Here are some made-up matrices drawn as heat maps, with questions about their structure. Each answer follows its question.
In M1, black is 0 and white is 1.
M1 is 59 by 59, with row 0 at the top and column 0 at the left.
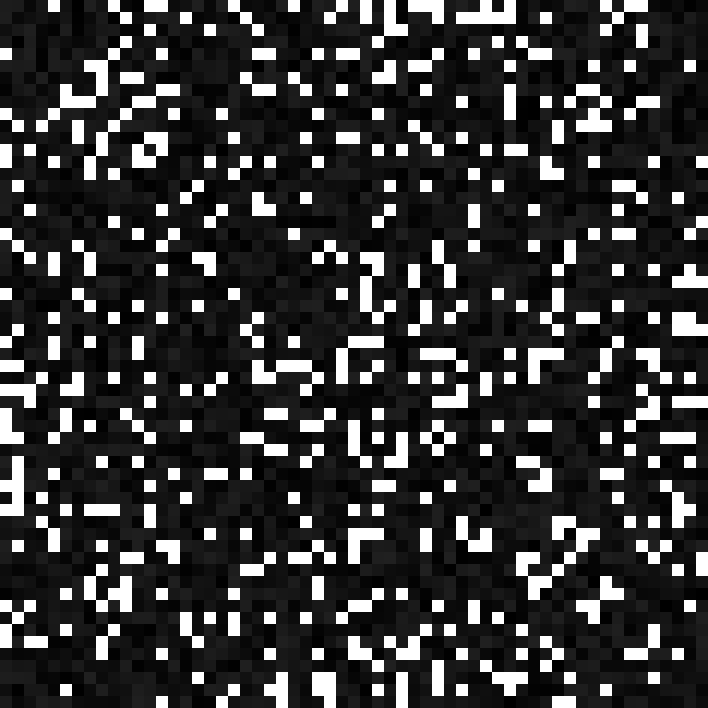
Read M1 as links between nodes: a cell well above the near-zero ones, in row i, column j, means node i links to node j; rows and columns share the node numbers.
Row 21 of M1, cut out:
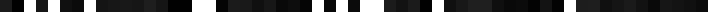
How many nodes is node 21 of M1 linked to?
11
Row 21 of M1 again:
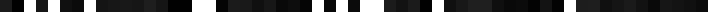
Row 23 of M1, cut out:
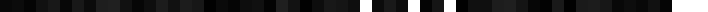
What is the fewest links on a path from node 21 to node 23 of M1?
2
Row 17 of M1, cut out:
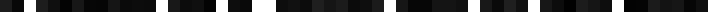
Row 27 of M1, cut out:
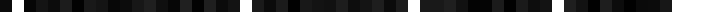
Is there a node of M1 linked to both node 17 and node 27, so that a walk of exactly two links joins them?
no
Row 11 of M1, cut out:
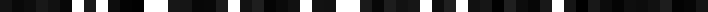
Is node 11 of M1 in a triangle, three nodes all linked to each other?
yes
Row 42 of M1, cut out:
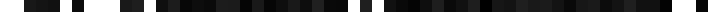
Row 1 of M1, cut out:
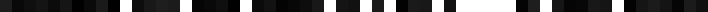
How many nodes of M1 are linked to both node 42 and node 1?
0
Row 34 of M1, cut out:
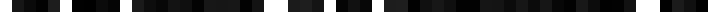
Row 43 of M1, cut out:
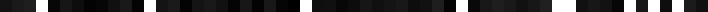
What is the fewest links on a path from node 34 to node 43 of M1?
2
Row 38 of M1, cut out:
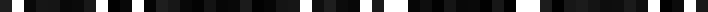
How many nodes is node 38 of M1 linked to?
11
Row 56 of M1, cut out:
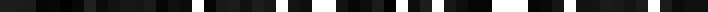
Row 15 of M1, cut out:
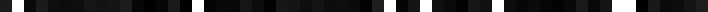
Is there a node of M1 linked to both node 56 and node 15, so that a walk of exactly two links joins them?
yes
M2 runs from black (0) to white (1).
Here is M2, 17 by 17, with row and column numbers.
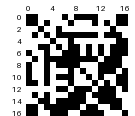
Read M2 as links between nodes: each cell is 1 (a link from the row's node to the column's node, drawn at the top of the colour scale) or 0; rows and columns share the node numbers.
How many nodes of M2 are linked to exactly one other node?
0
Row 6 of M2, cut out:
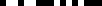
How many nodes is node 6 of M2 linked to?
7
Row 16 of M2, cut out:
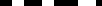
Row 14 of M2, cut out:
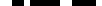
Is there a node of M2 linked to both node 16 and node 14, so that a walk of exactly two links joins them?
no
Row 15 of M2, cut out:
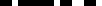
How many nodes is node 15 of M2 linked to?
5
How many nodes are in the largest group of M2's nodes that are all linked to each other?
6
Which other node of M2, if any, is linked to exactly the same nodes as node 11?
node 1
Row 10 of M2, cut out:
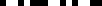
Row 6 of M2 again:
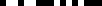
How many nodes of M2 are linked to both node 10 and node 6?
6
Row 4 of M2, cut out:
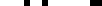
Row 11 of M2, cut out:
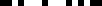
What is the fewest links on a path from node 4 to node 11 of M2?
1
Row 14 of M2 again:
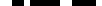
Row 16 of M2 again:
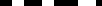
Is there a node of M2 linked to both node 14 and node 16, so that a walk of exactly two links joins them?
no
